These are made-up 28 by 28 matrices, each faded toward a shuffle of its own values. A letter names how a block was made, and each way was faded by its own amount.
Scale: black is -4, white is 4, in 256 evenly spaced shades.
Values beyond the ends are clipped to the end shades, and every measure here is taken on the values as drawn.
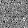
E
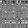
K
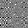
K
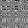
K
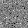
E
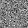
E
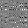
K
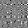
K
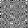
K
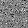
E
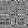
K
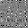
K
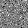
E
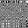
K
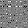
K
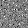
E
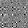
K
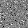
E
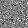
E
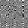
K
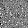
E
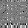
K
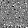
E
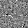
E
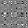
K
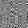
K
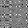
K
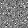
E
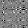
K
